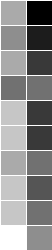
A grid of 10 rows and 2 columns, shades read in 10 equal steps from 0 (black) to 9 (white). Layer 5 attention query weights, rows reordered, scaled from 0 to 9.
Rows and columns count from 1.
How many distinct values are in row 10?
2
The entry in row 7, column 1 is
6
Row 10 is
9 5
